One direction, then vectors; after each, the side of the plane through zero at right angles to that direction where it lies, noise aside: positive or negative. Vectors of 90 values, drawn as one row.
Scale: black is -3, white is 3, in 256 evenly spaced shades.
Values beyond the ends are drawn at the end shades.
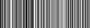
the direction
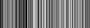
positive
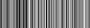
positive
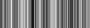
positive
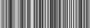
negative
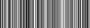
positive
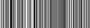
negative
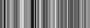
positive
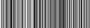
negative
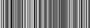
negative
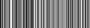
positive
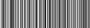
negative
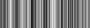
positive
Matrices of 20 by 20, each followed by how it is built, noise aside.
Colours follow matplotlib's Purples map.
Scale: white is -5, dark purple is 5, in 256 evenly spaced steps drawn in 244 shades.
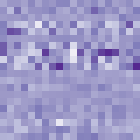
uneven rows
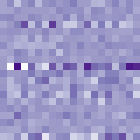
uneven rows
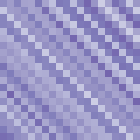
Toeplitz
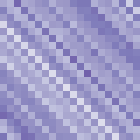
Toeplitz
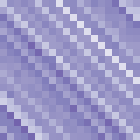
Toeplitz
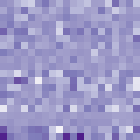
uneven rows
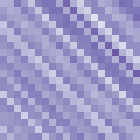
Toeplitz
